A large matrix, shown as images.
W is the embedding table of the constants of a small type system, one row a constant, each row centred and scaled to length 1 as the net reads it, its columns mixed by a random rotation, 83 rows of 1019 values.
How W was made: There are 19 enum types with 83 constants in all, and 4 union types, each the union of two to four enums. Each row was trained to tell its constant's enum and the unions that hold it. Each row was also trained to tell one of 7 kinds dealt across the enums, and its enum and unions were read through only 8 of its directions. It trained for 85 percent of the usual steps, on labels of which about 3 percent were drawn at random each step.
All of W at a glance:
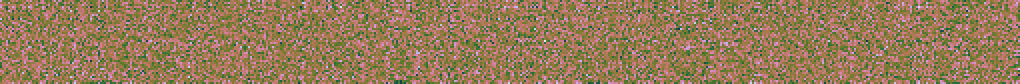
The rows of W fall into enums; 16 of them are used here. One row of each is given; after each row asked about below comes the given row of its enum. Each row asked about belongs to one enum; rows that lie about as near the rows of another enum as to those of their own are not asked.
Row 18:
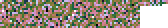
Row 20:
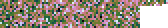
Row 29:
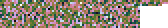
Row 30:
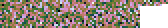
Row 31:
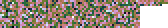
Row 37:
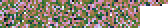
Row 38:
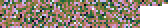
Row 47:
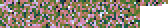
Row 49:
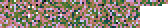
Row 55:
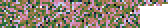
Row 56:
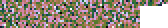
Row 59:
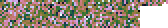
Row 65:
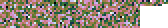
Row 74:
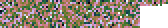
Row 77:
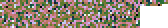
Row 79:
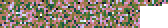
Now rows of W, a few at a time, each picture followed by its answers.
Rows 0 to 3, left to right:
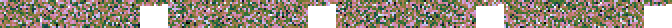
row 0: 77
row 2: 37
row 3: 74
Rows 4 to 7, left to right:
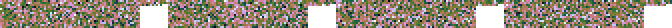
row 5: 77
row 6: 74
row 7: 74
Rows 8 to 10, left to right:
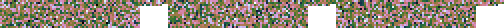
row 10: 31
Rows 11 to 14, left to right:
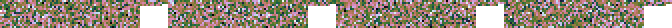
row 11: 31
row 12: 77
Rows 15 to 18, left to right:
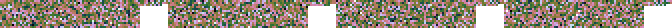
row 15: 29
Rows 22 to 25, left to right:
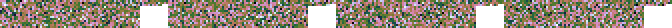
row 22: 49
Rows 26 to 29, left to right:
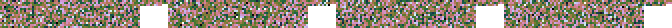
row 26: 31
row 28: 29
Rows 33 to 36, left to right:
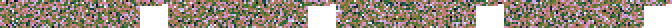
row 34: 55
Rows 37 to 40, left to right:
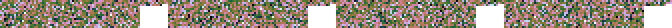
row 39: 49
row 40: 79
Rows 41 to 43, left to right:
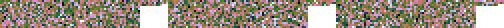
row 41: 79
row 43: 30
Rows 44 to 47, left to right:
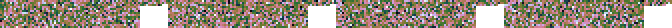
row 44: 59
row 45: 47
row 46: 77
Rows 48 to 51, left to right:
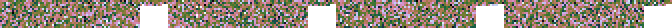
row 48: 74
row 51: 59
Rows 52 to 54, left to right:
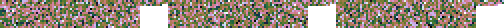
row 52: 29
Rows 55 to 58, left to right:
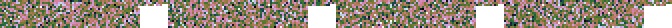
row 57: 59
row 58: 37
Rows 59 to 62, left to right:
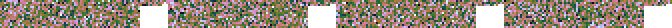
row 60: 49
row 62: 55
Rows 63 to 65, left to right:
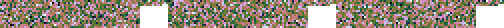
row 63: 37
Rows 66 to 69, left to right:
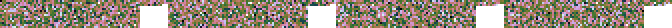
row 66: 55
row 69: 59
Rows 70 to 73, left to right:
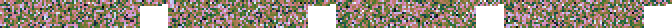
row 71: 29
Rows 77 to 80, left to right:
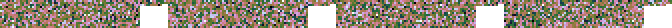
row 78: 31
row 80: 37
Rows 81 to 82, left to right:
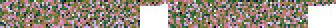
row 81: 47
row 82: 74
